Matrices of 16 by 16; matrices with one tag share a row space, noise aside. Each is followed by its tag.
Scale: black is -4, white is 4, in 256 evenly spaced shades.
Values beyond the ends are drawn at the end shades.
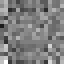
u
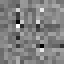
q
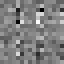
q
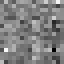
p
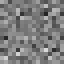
u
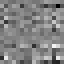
p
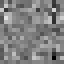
p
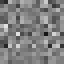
u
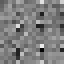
q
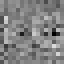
p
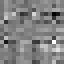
p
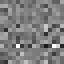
u
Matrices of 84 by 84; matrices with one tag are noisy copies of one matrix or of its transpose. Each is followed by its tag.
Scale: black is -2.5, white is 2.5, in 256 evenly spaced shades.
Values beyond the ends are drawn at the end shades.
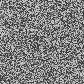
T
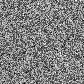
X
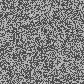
X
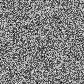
X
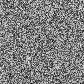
X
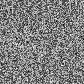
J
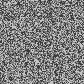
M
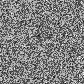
T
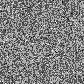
J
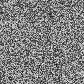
M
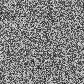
M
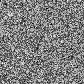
T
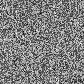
J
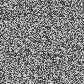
M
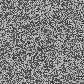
X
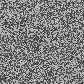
T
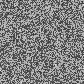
X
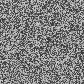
X
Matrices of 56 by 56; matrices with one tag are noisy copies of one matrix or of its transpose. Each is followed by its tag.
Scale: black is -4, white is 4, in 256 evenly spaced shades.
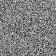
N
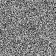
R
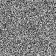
R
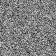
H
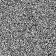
N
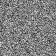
H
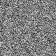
H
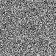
R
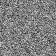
H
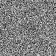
R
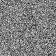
N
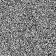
N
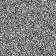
H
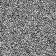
H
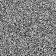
N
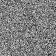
N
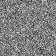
H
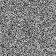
R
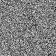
N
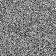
N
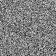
N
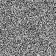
R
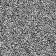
H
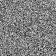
N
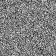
H
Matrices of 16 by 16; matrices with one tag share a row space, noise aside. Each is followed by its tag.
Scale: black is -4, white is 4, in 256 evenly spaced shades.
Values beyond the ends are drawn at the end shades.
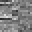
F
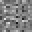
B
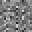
B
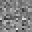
B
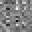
B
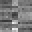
F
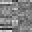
F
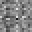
B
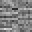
F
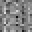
B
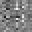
B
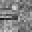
F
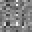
B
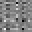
B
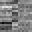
F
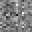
B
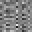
B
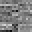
F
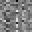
B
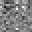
B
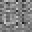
B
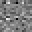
B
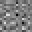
B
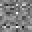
B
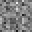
B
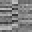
F
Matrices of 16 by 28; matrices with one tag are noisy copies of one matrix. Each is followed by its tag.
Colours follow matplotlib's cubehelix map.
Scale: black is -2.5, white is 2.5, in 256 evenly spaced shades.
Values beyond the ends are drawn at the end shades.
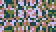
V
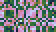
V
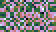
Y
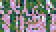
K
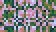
V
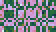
V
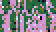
K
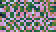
Y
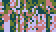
K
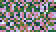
Y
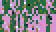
K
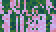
K
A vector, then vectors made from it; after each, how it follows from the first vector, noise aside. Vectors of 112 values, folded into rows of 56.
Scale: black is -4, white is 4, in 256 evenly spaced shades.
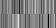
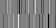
partly zeroed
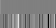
partly zeroed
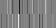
partly zeroed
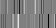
partly zeroed
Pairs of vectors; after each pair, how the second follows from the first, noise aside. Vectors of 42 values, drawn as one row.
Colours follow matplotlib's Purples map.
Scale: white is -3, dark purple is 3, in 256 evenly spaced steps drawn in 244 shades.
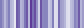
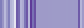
partly zeroed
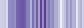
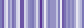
sign-scrambled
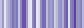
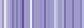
partly zeroed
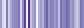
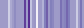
partly zeroed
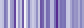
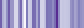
sign-scrambled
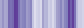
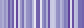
sign-scrambled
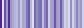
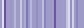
partly zeroed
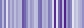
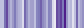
sign-scrambled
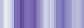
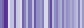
sign-scrambled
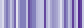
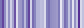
sign-scrambled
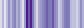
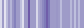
partly zeroed
